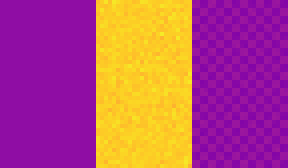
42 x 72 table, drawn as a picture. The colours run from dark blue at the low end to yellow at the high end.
It is made of 1 by 3 panels. Panel 1,1: low, flat. Panel 1,2: very high, fine-grained, faint in contrast. Panel 1,3: low, checkered, faint in contrast.
